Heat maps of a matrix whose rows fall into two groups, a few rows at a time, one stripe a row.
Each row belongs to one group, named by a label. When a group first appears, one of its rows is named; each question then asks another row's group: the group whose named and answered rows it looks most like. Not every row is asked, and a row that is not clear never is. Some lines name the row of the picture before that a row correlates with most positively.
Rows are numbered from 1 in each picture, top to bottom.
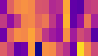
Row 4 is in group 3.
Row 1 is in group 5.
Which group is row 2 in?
5
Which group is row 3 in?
5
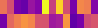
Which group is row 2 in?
5
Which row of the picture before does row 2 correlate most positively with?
1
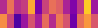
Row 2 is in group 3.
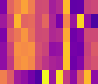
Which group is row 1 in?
5
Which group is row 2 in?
5
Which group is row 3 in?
5
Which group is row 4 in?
5
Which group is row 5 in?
5
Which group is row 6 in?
3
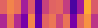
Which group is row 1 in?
3
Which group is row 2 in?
3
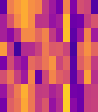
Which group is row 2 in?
5
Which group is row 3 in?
5
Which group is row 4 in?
3
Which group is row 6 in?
3
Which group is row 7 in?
5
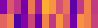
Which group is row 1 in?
3
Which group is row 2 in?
3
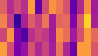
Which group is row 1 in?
3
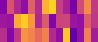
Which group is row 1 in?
3
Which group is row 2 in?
5
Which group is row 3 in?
5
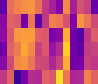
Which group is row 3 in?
5
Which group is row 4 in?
5
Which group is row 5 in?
5
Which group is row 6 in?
3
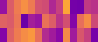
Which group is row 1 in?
5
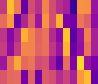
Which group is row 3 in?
5
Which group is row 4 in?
5
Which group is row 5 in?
5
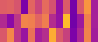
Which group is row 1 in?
3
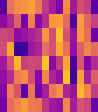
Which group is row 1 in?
5
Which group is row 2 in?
3
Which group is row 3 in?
3
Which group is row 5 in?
5
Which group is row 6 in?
5
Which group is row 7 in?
3
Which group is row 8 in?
5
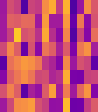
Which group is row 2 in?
5
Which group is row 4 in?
3
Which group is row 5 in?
5
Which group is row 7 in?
3
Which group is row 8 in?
5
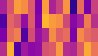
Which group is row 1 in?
5
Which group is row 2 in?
3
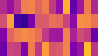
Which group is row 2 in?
3
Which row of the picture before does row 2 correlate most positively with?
4
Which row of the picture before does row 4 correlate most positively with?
2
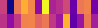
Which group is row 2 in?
5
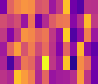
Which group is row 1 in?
5
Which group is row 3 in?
5
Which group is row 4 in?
5
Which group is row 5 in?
5
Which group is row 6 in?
5
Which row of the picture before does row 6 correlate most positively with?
1
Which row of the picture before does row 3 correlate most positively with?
2
